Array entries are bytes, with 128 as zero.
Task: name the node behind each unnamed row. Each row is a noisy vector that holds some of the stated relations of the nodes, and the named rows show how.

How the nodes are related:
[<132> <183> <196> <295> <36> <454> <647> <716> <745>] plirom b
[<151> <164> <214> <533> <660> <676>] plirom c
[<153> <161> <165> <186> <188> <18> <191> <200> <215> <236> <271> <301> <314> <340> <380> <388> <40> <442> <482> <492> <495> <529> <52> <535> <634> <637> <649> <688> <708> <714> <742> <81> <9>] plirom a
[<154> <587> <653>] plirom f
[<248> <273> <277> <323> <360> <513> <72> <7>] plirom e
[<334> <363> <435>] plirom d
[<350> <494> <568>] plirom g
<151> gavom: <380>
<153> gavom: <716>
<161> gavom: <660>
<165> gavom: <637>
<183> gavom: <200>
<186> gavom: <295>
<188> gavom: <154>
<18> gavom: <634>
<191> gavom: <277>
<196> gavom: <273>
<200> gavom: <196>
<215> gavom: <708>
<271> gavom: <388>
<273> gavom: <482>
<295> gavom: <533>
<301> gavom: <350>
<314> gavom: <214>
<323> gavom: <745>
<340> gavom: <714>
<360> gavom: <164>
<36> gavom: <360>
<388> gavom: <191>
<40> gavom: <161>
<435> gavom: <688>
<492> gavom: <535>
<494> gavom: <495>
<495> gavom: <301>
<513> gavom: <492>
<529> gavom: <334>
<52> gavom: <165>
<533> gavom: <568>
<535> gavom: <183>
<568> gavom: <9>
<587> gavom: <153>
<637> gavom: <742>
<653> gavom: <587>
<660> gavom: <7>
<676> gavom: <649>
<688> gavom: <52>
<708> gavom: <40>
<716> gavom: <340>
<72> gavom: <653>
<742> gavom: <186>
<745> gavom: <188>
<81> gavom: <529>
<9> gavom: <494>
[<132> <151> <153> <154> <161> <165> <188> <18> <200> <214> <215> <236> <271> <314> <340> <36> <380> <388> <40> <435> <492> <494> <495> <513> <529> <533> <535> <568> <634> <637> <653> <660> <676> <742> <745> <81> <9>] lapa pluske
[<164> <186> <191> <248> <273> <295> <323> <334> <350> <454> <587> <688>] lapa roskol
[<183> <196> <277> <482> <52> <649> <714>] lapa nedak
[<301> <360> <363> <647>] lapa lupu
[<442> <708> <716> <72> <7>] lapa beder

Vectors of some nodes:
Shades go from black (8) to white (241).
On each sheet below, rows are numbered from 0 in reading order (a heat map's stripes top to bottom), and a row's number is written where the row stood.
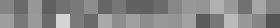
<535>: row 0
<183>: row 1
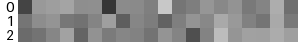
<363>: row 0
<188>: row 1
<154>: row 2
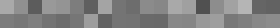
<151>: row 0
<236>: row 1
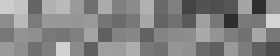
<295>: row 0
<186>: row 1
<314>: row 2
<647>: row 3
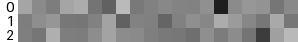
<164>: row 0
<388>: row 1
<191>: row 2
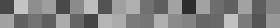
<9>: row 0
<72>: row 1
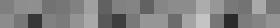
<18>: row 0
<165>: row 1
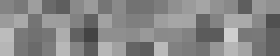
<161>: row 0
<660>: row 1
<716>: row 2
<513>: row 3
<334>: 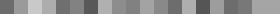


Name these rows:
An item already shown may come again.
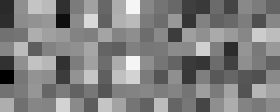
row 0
<350>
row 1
<495>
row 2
<587>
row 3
<742>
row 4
<350>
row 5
<301>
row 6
<708>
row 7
<273>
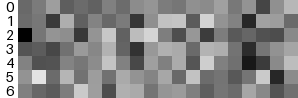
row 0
<442>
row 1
<435>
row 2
<301>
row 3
<52>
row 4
<688>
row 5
<533>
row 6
<360>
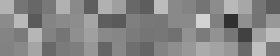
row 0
<513>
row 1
<742>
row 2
<191>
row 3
<200>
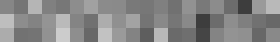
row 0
<191>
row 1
<454>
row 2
<323>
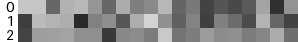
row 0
<295>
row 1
<494>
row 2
<363>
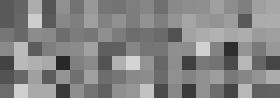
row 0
<714>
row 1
<482>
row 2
<653>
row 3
<742>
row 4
<494>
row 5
<649>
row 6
<568>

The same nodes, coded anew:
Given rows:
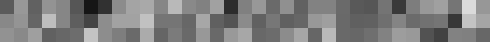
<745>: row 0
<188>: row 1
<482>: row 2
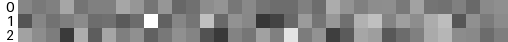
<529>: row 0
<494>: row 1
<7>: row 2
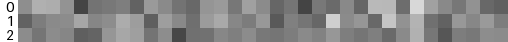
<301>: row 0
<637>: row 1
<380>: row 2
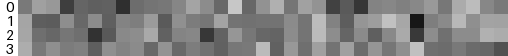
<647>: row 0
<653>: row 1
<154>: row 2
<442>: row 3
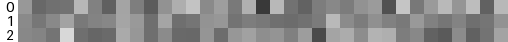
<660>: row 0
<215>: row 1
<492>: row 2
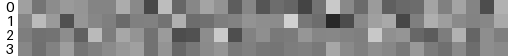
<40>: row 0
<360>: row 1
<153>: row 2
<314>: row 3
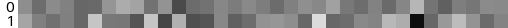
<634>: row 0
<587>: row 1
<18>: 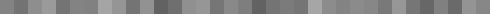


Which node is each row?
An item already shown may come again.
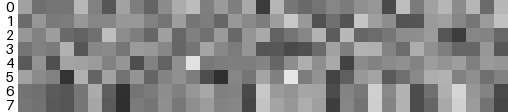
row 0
<660>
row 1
<513>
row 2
<482>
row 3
<9>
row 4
<435>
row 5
<7>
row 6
<716>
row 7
<716>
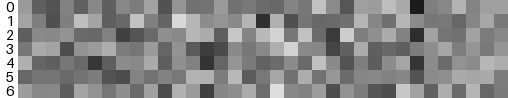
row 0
<653>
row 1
<533>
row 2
<183>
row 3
<248>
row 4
<154>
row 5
<36>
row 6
<164>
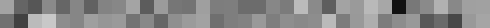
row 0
<653>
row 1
<200>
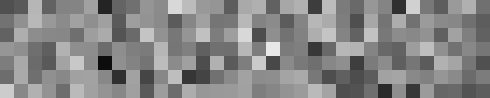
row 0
<196>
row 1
<688>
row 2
<52>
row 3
<72>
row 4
<295>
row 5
<334>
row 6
<191>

